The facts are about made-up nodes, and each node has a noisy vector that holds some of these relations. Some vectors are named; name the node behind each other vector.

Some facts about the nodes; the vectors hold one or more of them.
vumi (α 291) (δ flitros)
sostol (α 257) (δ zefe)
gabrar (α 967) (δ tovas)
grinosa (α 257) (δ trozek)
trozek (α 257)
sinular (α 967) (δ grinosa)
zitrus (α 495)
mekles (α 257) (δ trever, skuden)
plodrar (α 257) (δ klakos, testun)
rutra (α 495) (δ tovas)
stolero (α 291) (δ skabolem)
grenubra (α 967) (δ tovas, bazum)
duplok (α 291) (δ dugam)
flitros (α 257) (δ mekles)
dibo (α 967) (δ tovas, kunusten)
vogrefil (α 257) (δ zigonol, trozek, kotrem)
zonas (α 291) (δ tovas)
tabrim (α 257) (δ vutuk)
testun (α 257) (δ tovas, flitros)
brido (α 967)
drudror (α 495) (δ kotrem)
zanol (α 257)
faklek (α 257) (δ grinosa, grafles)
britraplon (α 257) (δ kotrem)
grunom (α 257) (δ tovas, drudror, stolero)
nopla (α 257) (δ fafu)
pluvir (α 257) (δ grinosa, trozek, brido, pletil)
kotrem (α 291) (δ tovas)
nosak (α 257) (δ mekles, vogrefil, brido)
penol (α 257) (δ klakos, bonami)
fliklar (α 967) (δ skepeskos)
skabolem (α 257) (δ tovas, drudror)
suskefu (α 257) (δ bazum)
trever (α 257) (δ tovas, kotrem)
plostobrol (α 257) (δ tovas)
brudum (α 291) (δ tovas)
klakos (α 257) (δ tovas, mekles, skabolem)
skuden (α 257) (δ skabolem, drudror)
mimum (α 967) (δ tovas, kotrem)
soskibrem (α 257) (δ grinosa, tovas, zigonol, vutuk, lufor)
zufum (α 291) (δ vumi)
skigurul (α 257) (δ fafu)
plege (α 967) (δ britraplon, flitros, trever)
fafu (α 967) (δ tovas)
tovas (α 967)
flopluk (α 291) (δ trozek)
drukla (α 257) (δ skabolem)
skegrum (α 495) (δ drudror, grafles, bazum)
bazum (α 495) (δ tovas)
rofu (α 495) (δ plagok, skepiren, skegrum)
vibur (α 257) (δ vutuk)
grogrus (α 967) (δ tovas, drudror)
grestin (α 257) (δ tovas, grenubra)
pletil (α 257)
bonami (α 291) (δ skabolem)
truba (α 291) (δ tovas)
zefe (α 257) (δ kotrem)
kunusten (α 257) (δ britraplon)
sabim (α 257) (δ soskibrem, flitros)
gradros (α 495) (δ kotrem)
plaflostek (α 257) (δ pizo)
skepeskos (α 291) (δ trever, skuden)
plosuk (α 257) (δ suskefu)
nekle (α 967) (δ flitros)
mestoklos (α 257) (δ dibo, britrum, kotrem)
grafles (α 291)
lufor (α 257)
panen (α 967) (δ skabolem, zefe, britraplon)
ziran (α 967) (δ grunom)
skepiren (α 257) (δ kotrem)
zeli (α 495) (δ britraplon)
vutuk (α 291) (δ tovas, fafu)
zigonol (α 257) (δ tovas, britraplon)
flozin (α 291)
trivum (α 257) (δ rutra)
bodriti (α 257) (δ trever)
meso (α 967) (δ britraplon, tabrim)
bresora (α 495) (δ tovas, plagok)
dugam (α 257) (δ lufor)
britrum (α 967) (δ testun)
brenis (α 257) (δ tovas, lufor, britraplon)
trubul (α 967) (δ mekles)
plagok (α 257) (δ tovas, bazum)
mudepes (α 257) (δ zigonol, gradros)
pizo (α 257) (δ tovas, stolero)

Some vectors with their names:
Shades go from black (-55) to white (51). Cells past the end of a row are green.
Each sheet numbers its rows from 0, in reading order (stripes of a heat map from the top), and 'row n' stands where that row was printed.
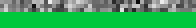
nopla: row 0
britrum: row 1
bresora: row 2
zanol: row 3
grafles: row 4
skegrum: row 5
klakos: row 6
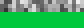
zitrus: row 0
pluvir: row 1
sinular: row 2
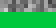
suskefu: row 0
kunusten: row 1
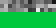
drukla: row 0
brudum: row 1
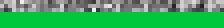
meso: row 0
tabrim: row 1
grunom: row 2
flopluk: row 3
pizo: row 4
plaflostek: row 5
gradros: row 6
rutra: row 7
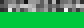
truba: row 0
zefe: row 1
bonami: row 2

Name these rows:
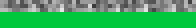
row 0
lufor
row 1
pletil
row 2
soskibrem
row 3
penol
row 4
bodriti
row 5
faklek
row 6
vogrefil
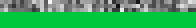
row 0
testun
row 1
ziran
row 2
mudepes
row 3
sostol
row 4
kotrem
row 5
plodrar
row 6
rofu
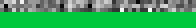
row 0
tovas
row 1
skabolem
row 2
drudror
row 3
bazum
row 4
vutuk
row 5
flozin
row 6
trever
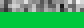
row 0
zeli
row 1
mestoklos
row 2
brido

